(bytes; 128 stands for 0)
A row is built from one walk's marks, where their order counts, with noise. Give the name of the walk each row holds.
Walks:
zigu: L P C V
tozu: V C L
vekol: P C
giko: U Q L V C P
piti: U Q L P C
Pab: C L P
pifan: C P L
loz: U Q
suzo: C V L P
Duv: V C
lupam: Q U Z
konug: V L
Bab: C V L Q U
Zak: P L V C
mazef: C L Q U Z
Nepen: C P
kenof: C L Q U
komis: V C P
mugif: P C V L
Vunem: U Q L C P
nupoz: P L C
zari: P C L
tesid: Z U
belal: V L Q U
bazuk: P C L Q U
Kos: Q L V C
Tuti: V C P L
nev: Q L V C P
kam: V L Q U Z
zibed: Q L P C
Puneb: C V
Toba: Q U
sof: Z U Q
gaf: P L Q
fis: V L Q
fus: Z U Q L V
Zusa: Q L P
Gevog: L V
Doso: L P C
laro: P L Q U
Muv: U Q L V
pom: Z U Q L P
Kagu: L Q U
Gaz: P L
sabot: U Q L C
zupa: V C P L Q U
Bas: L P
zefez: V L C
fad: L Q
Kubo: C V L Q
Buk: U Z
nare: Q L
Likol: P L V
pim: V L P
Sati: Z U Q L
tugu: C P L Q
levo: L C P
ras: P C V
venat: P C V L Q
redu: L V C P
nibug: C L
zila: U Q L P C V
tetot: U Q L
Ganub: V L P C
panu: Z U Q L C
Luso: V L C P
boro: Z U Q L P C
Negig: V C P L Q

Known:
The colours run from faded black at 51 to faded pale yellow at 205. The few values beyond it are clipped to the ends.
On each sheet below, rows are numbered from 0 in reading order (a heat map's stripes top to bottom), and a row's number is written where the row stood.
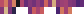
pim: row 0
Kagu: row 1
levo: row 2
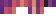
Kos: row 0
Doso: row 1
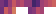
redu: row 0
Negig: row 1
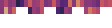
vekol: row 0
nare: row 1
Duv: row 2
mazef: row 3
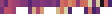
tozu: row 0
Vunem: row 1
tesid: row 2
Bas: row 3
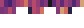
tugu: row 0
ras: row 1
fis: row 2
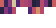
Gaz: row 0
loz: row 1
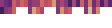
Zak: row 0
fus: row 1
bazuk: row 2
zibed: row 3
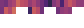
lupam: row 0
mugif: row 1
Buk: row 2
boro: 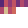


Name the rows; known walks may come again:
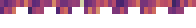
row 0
laro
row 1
gaf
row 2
fad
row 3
nev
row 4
tugu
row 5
lupam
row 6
pifan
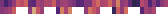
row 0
zupa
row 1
kam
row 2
levo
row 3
Sati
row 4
zigu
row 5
nupoz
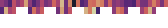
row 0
Muv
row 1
tetot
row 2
Zusa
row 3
tesid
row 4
venat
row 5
sof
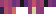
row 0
ras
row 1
Ganub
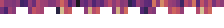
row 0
Puneb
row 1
tozu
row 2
zari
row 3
sabot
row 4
vekol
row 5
Duv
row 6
kenof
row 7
boro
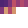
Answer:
giko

